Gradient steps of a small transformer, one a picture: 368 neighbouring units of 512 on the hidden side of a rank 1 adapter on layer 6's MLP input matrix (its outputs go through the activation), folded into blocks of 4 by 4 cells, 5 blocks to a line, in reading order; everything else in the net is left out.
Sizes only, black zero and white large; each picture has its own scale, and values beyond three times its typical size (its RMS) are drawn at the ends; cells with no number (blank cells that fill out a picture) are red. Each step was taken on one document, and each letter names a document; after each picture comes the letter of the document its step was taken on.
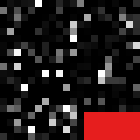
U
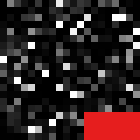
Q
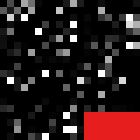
U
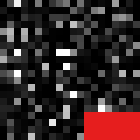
Q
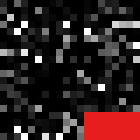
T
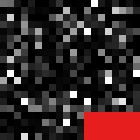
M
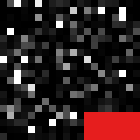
Q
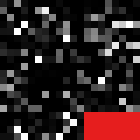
T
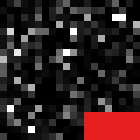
Q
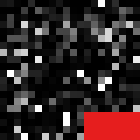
M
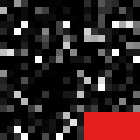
T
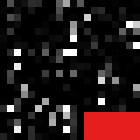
U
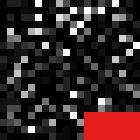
Q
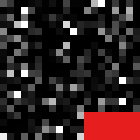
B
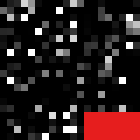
U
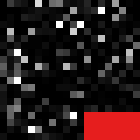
Q
